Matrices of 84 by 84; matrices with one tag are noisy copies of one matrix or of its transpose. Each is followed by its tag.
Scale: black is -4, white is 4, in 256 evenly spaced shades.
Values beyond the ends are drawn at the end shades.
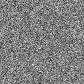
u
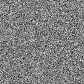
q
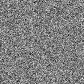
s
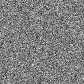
u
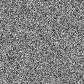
s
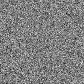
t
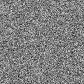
q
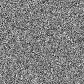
u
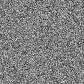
t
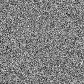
t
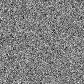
s
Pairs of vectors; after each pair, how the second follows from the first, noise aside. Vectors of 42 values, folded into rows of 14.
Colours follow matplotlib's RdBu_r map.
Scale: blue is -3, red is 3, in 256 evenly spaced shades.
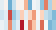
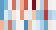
reversed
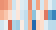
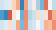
reversed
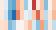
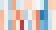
reversed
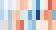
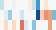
partly zeroed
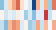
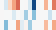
partly zeroed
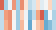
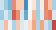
reversed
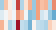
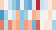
reversed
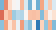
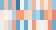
reversed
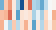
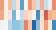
reversed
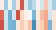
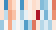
reversed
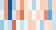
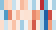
reversed
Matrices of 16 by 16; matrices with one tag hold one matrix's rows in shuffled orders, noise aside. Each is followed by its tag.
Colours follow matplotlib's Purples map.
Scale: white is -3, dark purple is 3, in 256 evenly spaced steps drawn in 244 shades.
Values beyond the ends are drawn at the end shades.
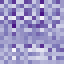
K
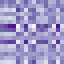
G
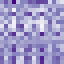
K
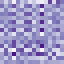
K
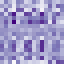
K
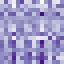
K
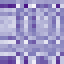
G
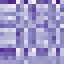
G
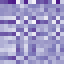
G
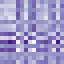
G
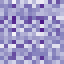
K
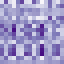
K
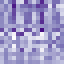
K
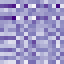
G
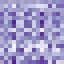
K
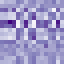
G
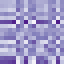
G
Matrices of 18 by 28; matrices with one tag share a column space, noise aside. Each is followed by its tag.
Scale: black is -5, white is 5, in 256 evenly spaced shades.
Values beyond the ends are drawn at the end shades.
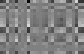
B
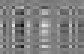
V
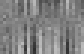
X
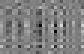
V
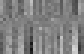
X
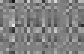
B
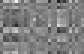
B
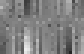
X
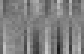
X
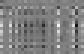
V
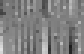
X
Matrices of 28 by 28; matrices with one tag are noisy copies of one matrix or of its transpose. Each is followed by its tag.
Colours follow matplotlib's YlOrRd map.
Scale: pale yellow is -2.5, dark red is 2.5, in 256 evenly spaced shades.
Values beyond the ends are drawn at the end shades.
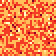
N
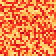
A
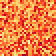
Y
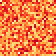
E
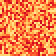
A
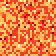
N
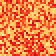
A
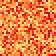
N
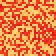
A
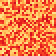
Y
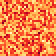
A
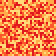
N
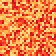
Y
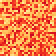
Y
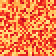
Y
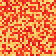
E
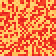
Y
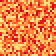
N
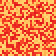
N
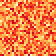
N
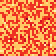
N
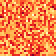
A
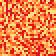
A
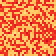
A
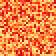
E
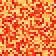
N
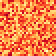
Y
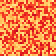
N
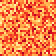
N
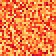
E
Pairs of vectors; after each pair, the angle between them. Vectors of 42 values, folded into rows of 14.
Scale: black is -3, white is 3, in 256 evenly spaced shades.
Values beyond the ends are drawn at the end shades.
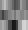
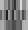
partly aligned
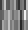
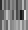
partly aligned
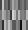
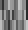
partly opposed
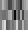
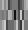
nearly parallel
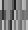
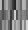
nearly parallel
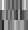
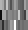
partly aligned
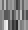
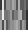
orthogonal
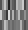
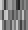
partly opposed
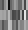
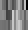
partly opposed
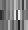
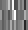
orthogonal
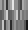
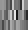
orthogonal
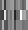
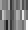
orthogonal
